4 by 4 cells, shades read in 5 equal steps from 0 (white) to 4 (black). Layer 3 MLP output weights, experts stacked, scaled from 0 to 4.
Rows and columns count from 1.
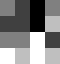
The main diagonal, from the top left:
2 3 0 1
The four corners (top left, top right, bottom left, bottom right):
2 2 0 1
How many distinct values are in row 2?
3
